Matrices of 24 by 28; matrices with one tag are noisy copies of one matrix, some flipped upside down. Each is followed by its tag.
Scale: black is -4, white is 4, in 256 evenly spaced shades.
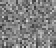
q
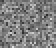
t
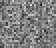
t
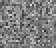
t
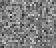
t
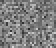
t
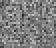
t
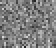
q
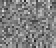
q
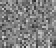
q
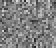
q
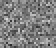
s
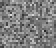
t
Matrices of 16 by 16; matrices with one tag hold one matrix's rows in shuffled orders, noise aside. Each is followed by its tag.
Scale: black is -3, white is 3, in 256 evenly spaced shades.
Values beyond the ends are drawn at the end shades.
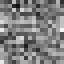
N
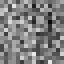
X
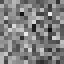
X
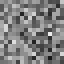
X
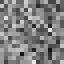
X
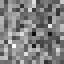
X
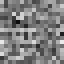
N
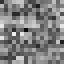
N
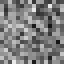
X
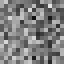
X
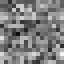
N
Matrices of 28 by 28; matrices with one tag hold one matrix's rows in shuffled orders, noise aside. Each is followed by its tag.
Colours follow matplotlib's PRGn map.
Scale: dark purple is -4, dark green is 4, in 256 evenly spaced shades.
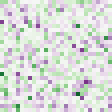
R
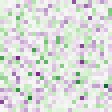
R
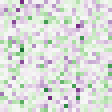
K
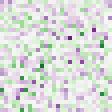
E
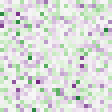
R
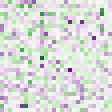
E
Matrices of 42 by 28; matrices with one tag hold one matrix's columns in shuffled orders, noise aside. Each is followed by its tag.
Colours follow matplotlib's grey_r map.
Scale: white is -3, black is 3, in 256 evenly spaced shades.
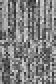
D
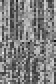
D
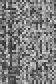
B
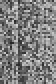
B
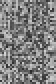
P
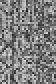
P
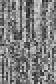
D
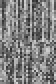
D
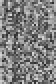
P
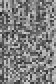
P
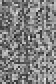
P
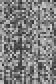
B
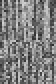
D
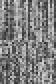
D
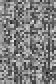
B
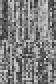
D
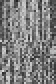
D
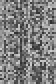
B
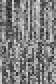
D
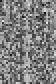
P
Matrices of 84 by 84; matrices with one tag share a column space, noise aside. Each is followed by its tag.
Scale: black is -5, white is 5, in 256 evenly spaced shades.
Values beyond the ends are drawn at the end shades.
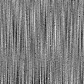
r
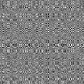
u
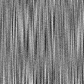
r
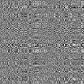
u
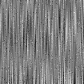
r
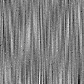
r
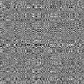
u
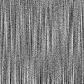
r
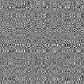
u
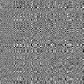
u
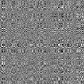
u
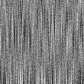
r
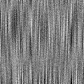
r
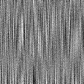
r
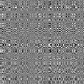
u
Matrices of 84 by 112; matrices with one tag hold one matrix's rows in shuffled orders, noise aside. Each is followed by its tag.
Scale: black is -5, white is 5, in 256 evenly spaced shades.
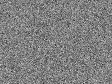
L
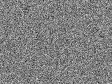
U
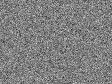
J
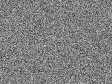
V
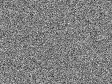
U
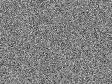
L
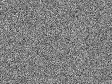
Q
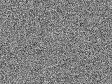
V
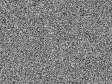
V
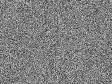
Q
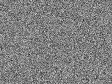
L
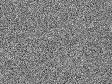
Q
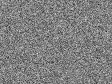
U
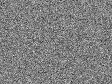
J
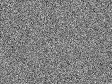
Q
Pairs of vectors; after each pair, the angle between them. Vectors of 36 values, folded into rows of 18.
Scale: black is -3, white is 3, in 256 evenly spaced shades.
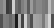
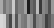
orthogonal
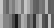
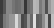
nearly opposite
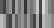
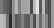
partly aligned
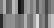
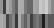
partly opposed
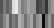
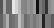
nearly parallel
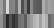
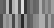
orthogonal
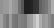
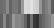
nearly opposite
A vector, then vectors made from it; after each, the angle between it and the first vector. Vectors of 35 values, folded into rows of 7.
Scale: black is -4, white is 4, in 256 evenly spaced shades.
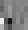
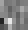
nearly opposite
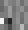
nearly parallel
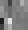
nearly opposite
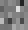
partly aligned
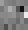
orthogonal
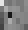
partly opposed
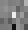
orthogonal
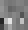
nearly opposite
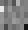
orthogonal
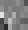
partly opposed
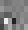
partly opposed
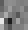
nearly parallel
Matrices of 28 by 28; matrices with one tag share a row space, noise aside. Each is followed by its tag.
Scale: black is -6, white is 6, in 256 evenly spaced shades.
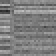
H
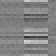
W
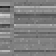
H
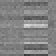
W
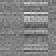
W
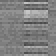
W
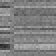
H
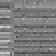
H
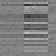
W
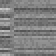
H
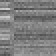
H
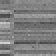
H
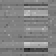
W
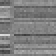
H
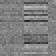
W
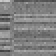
H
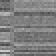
H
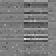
W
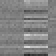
W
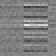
W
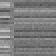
H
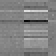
W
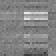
W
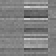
W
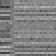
H
